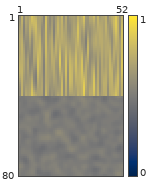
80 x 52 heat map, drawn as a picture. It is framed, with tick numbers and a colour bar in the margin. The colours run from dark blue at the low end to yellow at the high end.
It is made of 2 by 1 panels. Panel 1,1: high, streaked downward. Panel 2,1: middling, blotchy, faint in contrast.
